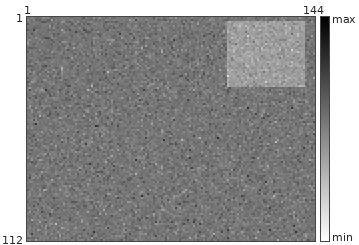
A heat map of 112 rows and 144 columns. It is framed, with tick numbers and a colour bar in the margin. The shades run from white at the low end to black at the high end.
Neither half mirrors the other. An odd patch, lower than its surroundings, sits in the top right. Overall the values sit about 50% of the way up the scale. There are no regular stripes. The top right is the ninth with the lowest average.
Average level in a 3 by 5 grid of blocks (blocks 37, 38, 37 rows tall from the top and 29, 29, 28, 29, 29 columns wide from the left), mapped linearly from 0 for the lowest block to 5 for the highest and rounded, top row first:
5 5 5 2 0 | 5 5 5 5 5 | 5 5 5 5 5
